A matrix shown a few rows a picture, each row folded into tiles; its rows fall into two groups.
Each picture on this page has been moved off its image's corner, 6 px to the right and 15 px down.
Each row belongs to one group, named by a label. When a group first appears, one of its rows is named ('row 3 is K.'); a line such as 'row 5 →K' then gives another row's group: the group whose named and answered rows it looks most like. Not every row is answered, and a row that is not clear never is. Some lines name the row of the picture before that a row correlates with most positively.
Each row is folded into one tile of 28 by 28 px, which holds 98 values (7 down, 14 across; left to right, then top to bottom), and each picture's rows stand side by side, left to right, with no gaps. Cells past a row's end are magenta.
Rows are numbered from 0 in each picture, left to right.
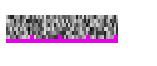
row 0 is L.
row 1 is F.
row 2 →L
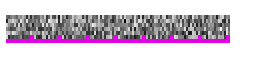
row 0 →F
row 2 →F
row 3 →L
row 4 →F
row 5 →F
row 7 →L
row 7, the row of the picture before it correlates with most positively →2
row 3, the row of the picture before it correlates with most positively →3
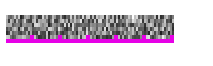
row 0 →L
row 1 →L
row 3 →F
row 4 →F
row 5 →L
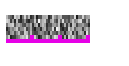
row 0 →L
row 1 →L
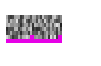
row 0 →L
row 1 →L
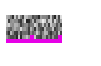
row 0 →L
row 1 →F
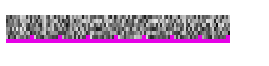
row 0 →F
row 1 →F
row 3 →F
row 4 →L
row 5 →F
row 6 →F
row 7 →F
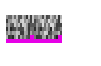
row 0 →F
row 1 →F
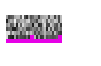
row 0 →F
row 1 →F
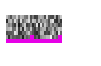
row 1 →L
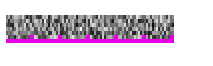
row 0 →F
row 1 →L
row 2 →L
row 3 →L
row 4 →L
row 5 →F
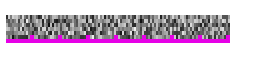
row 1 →L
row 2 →F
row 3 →L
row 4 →L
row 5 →L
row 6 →F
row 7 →F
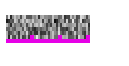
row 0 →F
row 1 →L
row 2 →L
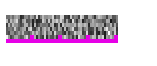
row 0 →L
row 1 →F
